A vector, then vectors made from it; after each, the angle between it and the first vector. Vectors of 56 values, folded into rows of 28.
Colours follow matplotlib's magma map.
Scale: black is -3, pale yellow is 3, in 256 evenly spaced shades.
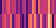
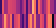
nearly parallel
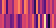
partly opposed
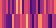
partly opposed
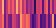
partly opposed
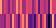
nearly opposite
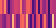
nearly opposite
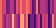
nearly opposite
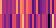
nearly opposite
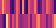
orthogonal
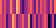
partly opposed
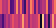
partly opposed
